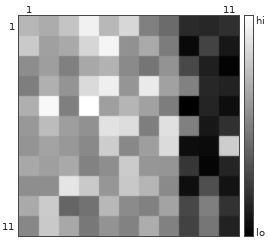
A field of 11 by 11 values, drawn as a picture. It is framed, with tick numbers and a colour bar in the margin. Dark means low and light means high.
Values change most from cell to cell in the middle right. A vertical seam about 70% of the way across splits the table, and the left part is higher. No regular stripes run through it. The ninth with the lowest average is the top right.
